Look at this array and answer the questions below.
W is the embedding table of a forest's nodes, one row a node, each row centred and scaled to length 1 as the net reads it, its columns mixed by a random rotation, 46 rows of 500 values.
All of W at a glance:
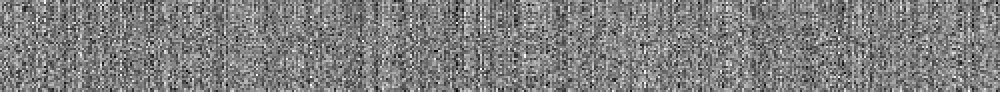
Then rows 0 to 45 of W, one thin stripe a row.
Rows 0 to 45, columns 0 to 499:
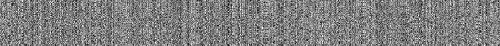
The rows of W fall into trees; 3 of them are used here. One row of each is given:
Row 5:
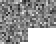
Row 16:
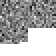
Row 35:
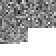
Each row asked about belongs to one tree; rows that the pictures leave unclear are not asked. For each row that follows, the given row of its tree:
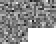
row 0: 5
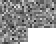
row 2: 35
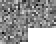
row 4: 5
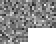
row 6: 16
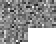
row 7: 5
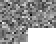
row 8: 35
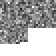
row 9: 5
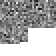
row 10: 5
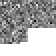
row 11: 35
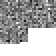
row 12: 5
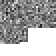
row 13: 5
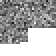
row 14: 16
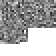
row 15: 5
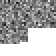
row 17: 16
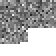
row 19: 35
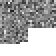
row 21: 5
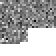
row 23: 35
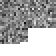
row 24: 16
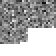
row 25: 35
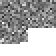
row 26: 35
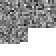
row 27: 5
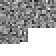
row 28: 5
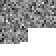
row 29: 16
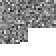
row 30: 5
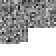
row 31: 5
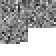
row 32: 5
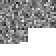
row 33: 16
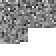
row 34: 5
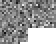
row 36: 35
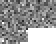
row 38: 35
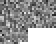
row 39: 16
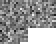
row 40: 16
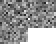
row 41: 35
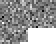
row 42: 35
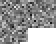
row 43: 35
